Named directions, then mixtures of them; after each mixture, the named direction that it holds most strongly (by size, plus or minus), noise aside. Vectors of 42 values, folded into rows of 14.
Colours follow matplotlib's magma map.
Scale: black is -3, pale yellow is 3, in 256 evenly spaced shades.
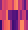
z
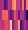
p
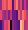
z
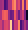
p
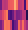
z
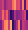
p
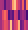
p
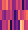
p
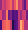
z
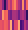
p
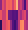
z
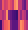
z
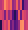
z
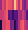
z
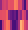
z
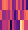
p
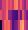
z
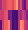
z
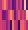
p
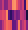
p
